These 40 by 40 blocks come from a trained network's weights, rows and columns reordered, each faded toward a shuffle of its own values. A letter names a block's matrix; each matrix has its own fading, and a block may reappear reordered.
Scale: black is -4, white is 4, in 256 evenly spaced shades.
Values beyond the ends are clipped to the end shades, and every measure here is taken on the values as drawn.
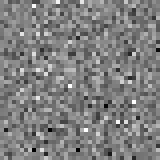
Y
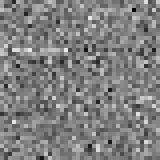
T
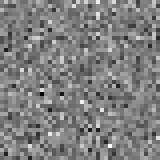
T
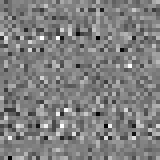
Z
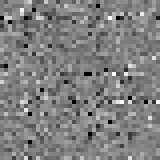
Y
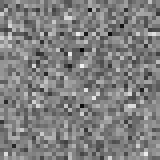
T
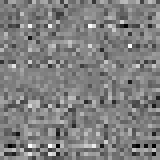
Z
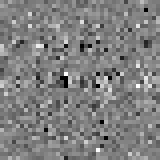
Y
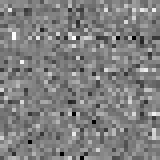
Y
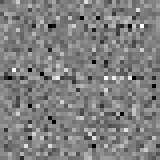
Y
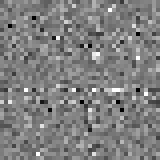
Y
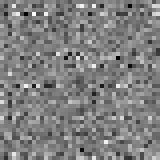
Z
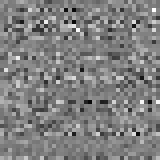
Z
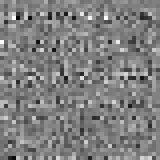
Z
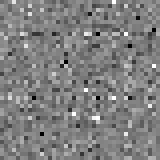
Y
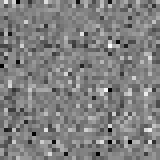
Y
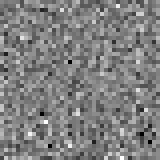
Y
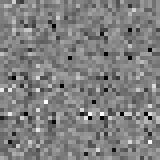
Y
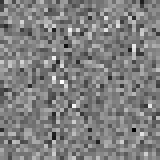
T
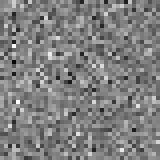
T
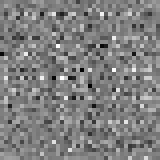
Z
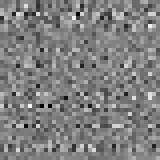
Z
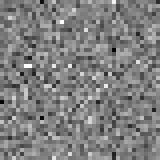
T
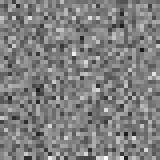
T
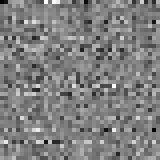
Z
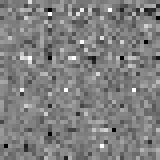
Y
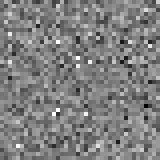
Y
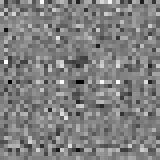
Z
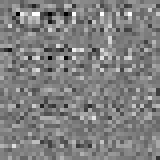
Z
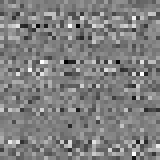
Z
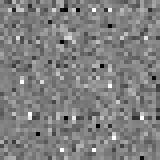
Y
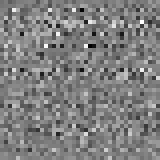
Z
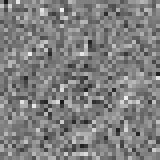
T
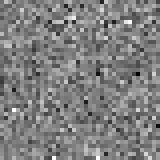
T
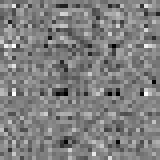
Z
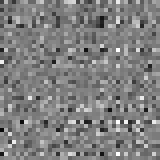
Z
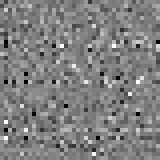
Y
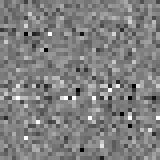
Y
